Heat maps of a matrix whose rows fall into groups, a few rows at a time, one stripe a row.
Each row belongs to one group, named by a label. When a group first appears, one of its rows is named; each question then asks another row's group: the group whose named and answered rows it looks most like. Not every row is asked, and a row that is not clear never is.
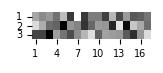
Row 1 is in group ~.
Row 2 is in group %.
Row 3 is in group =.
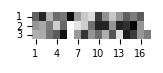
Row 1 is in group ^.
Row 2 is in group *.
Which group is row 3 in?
%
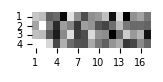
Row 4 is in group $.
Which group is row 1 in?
%
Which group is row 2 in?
$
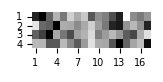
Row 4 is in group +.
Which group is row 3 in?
=
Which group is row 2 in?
+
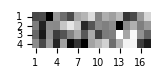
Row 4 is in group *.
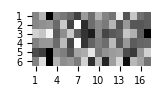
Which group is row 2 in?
~
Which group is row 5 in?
=
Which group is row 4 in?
~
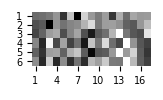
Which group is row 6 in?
*
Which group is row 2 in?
=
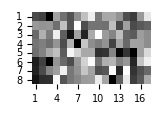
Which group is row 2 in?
~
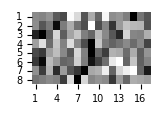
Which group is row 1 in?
%
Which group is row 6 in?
^
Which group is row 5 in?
^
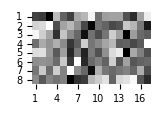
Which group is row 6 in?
~
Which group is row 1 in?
=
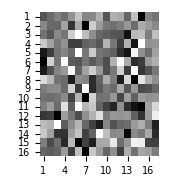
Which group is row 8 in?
%
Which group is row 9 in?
~
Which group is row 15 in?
*
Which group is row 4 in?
%
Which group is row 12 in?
=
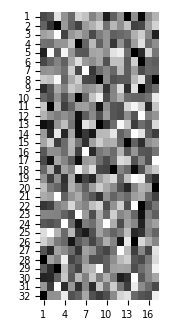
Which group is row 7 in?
~
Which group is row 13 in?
^
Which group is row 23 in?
%
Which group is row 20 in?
+
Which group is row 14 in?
*
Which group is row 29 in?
=
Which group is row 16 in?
~
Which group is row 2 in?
=
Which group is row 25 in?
$
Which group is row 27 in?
^
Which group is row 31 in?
*
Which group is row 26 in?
%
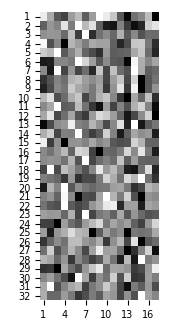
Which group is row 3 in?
~
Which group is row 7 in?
*
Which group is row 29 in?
=
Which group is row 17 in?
~
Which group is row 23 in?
~
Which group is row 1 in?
+
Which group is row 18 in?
+
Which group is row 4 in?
+
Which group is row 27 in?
+
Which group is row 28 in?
%
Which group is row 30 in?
%
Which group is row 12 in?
+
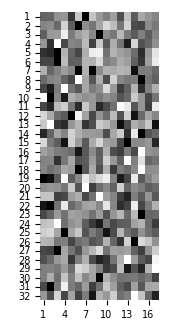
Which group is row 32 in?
*
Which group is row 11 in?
^
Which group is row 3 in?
^
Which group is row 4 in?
*
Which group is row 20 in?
~
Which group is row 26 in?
%
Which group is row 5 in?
=
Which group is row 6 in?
=
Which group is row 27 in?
=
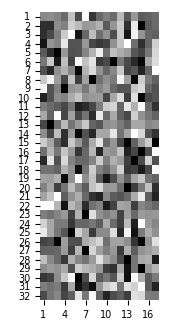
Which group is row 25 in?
%
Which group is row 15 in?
+
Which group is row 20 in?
+
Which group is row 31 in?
*
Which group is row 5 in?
=
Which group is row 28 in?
+
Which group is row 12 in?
*
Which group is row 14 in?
*
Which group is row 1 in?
~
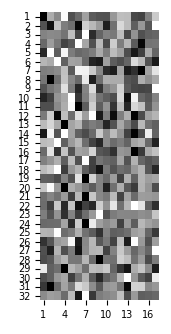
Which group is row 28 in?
^
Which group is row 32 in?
~
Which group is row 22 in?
*
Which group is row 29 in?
+
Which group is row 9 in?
^
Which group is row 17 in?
~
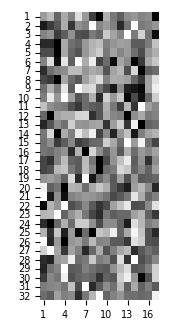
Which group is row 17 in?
^
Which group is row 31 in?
~
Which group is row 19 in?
~
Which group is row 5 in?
=
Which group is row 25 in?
*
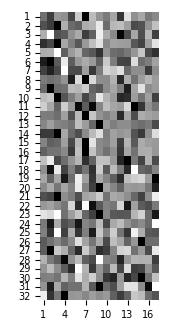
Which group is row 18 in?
*
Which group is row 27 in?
^
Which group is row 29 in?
%
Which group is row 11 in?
$
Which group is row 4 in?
=
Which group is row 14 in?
=
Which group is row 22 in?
~
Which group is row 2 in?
=
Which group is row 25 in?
*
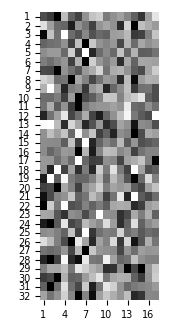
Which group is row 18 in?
*
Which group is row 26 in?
%
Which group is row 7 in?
=
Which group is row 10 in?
*
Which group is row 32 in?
$
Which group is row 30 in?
=
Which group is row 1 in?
=
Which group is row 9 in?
$
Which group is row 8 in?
%
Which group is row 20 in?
=
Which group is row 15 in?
~
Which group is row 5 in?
~
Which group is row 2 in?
%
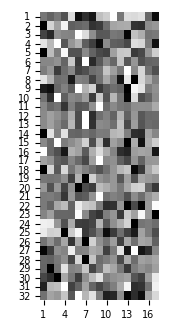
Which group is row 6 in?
~
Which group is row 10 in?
*
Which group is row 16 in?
+
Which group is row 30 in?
=
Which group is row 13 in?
~
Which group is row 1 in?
*
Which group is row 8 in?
%
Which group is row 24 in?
$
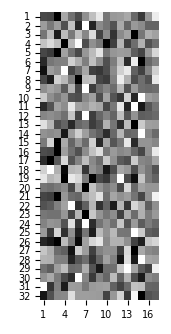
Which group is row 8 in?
^
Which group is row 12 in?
~
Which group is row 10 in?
%
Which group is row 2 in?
~
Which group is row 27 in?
%
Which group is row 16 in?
=
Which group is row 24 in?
~
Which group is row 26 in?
=
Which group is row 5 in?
=
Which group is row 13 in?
%
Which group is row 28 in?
%
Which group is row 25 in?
*
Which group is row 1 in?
=
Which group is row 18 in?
$
